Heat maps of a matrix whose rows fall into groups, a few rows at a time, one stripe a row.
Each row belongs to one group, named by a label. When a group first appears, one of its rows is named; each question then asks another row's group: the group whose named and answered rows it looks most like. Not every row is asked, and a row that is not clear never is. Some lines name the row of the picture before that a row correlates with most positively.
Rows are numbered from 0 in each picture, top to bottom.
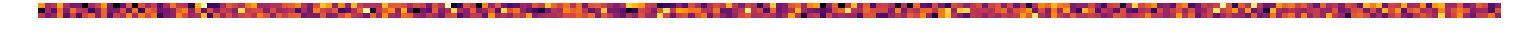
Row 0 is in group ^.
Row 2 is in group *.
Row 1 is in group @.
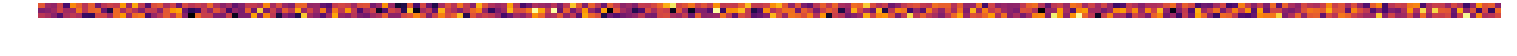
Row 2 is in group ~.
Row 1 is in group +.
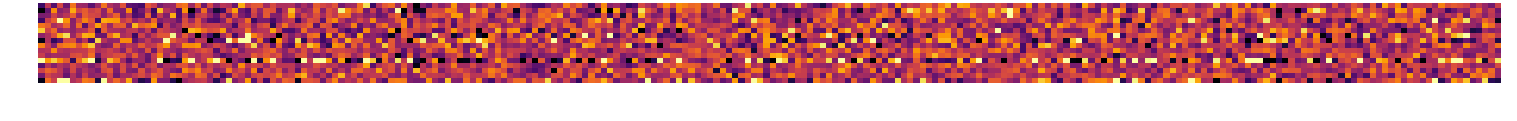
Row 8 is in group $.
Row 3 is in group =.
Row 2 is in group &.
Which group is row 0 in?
@
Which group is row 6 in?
=
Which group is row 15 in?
=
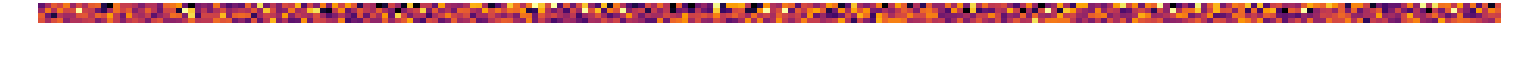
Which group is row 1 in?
$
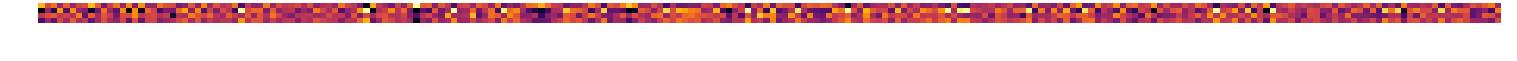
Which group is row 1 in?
@
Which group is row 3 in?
@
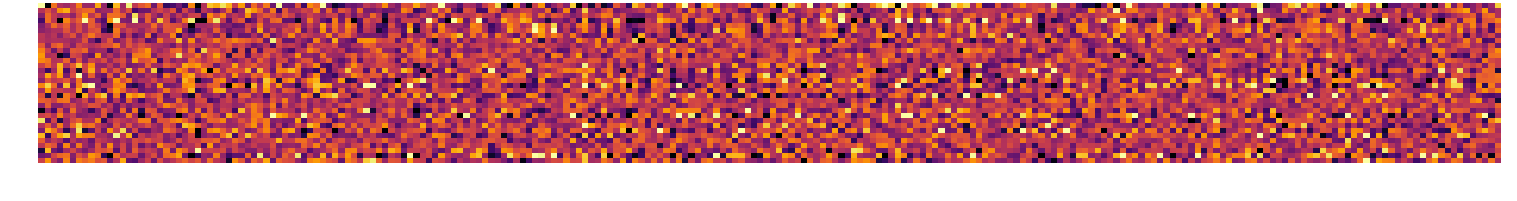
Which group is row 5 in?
+
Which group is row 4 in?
+
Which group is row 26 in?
=
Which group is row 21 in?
@
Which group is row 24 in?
$
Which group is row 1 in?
=
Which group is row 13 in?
*
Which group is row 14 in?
$
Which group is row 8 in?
=
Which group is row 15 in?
$
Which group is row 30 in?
+
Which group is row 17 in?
$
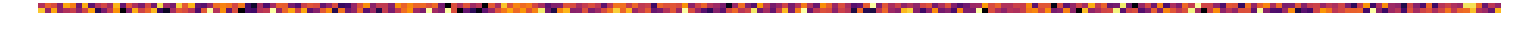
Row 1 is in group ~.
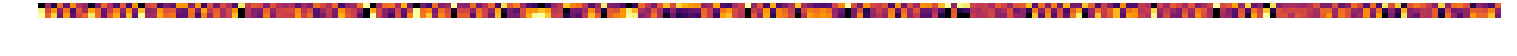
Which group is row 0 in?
@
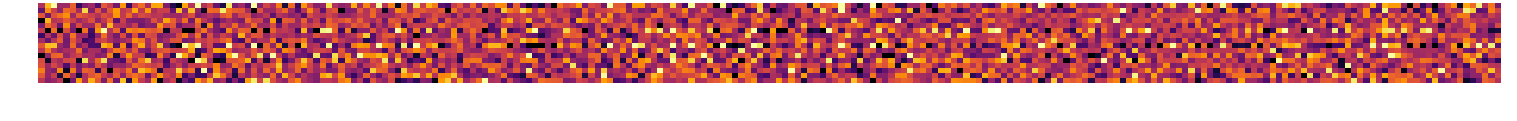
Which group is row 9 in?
$
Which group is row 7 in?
~
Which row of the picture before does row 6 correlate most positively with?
0
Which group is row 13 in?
*
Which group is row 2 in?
=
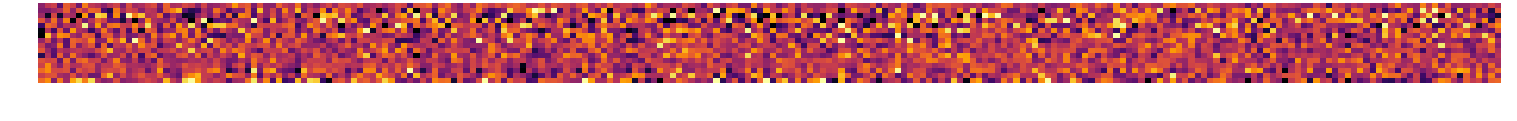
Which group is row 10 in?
@
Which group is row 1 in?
+
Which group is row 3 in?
^
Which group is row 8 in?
*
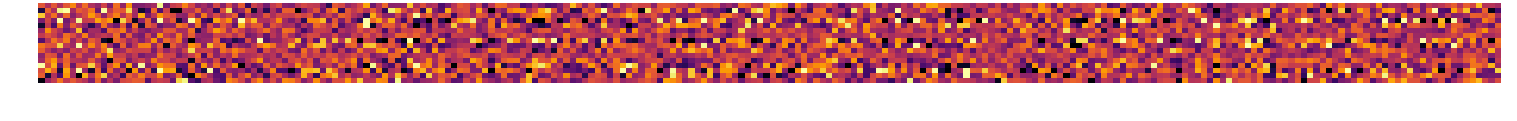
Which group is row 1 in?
=
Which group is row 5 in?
$
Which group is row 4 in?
@
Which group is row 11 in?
+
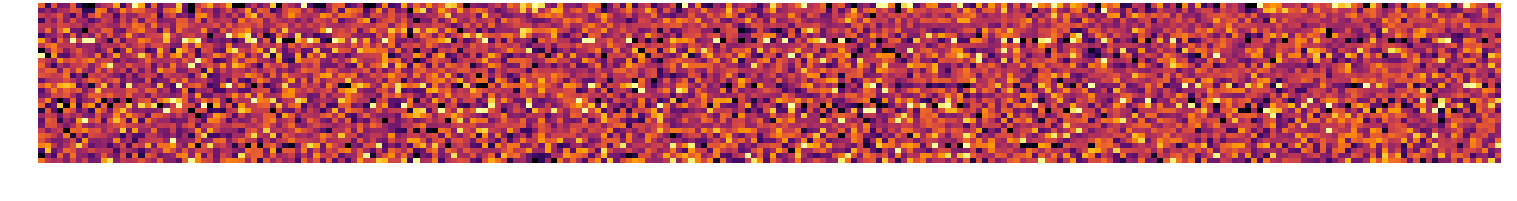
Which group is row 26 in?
^
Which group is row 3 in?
@
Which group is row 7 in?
$
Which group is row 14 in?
^
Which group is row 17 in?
&
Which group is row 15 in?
&
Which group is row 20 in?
*
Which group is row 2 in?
^
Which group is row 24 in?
$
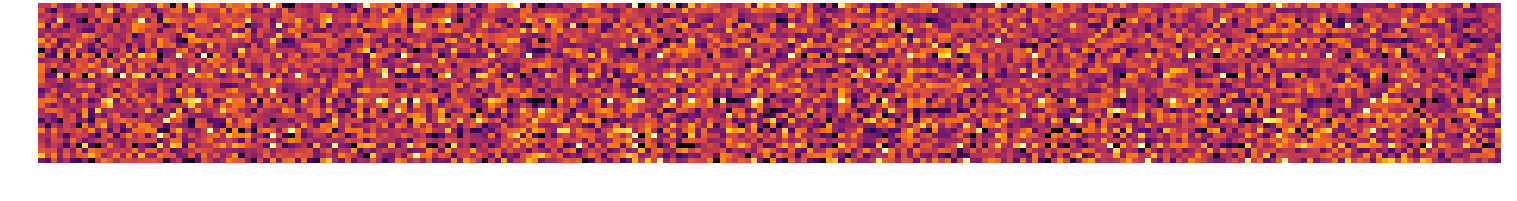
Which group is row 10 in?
*
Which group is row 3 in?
^
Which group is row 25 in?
~
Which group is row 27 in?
~
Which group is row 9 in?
@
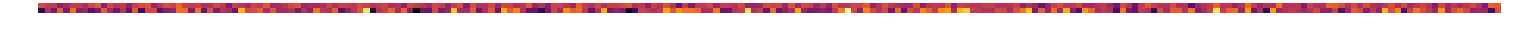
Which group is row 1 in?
@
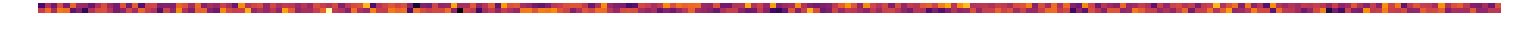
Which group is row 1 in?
^
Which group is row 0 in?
@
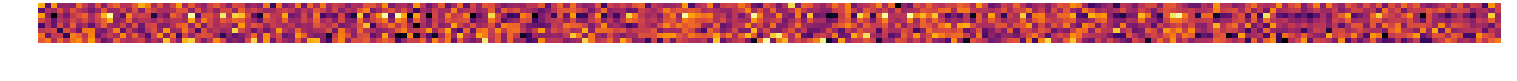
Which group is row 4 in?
@
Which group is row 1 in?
@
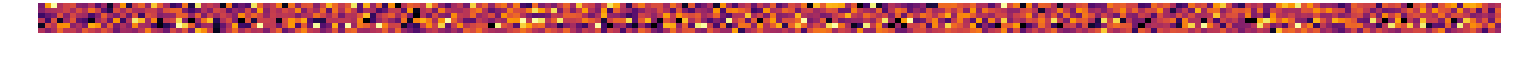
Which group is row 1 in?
+
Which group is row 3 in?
~
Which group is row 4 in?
&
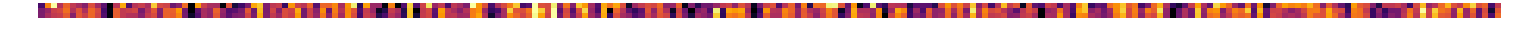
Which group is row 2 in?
+
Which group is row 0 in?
+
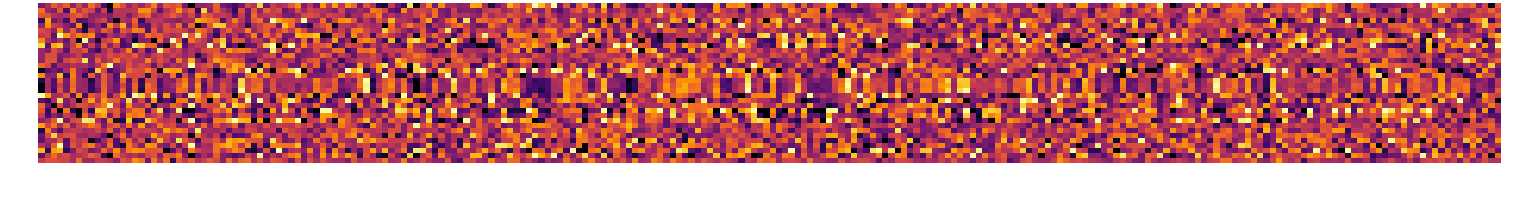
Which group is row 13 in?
~
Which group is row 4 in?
$
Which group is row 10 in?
$
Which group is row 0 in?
+
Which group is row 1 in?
*
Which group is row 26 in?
+
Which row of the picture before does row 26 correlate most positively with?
0
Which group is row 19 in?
*
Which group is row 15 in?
@
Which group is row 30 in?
+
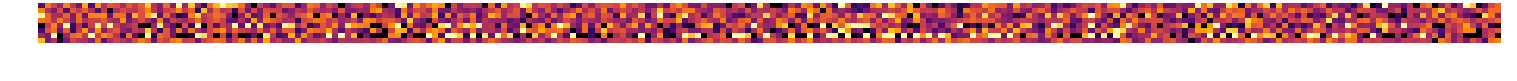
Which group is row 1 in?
*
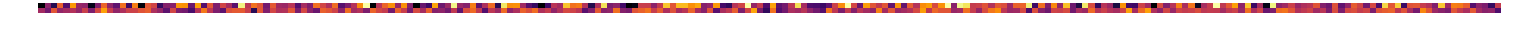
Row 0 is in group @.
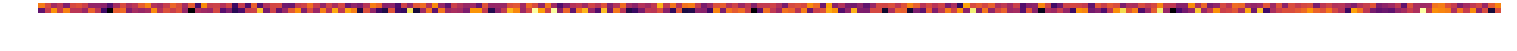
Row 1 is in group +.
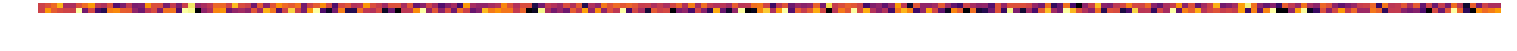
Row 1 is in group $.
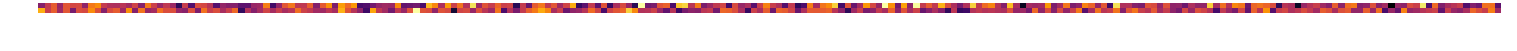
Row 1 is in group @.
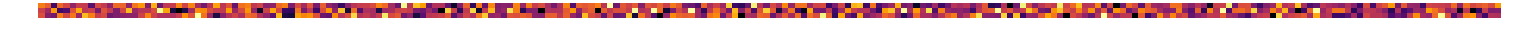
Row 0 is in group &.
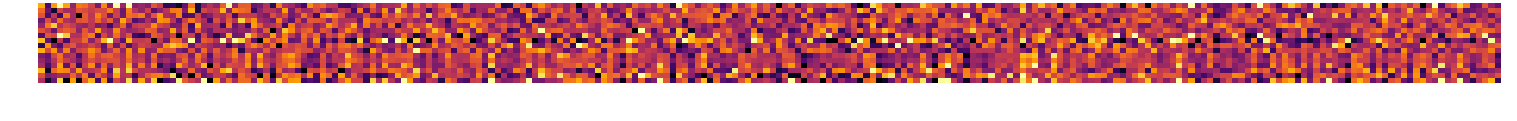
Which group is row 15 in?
*
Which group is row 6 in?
=
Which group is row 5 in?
&
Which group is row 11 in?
*
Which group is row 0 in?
=
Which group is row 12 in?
*
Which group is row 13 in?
=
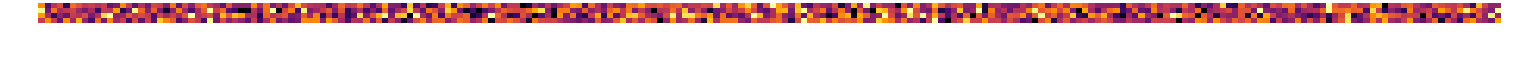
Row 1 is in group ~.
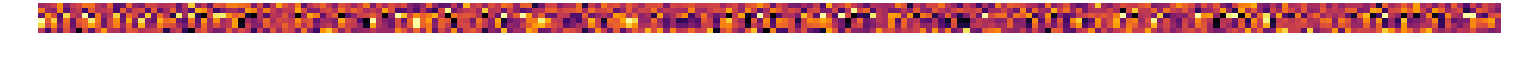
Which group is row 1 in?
^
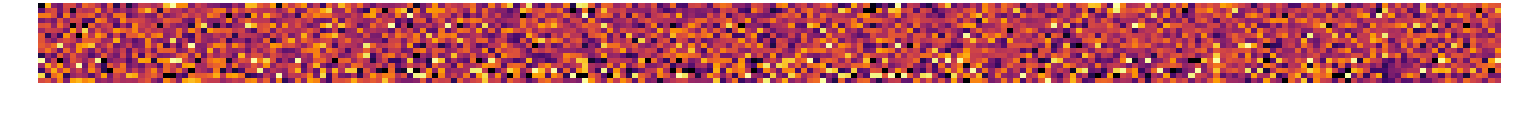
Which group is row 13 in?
+
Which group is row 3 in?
~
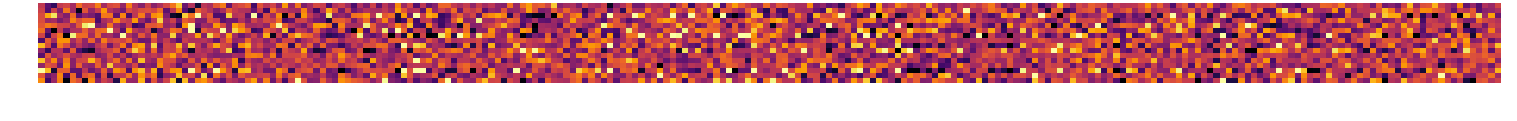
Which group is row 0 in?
+
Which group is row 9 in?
~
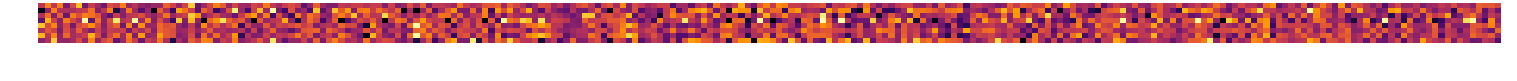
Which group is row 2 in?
$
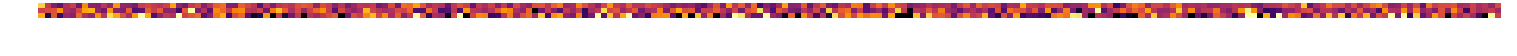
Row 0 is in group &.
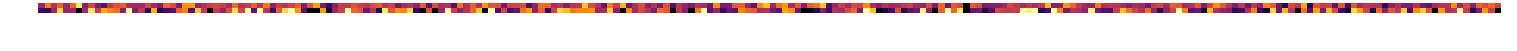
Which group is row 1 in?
*
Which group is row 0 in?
$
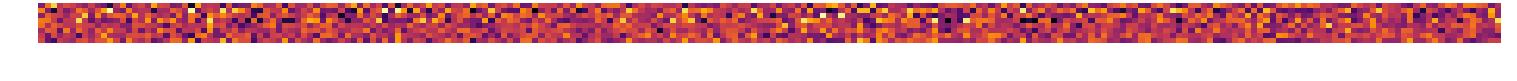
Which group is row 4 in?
~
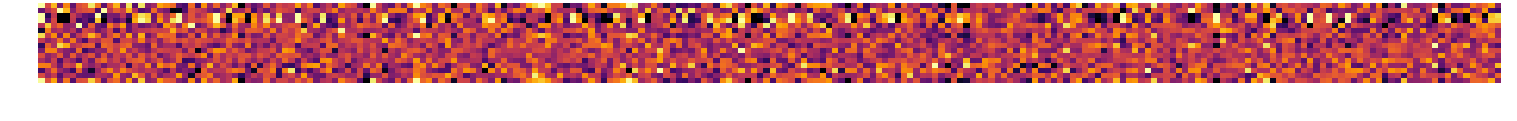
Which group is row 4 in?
$
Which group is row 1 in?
=
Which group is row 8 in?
=
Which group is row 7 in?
^
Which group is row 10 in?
*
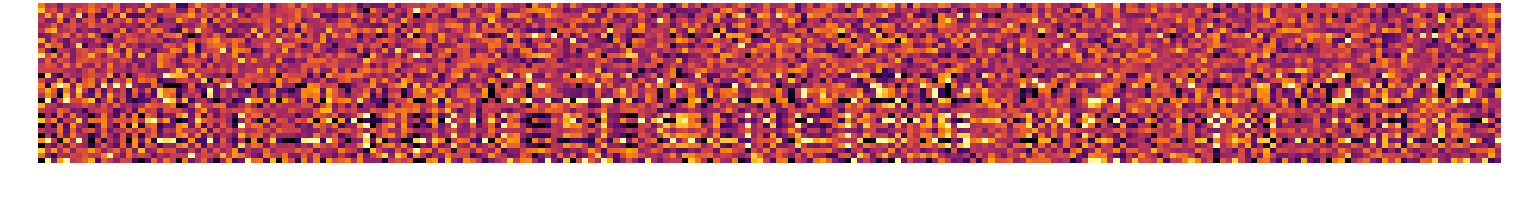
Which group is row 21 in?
^
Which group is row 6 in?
+
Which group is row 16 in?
=
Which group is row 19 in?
=
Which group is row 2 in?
$
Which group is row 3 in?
*
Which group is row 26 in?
@
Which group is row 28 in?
@
